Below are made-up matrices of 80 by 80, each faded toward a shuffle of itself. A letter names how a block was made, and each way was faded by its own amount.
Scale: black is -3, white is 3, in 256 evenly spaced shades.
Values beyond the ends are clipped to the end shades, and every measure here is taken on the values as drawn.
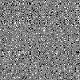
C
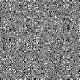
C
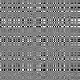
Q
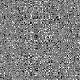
C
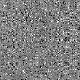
C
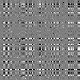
Q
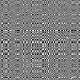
Q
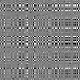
Q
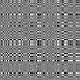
Q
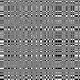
Q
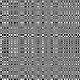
Q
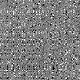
C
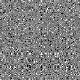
C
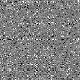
C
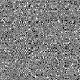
C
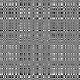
Q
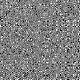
C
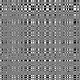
Q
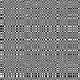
Q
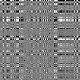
Q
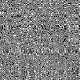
C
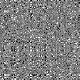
C
